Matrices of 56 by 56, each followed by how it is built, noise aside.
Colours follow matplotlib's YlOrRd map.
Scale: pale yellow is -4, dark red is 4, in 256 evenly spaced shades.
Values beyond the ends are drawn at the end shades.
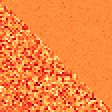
lower triangular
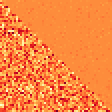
lower triangular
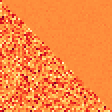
lower triangular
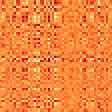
low rank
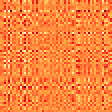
low rank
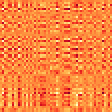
low rank
